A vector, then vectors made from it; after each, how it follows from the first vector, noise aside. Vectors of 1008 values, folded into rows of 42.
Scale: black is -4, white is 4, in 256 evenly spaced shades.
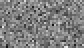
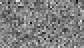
reversed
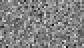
sign-scrambled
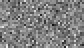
sign-scrambled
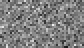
sign-scrambled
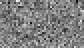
reversed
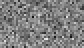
wrapped around
